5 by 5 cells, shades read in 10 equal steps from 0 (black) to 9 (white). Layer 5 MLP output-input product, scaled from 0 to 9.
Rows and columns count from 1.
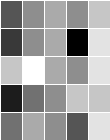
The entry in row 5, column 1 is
4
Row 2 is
2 5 6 0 8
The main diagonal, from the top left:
3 5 6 7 8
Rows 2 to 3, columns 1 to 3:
2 5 6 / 7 9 6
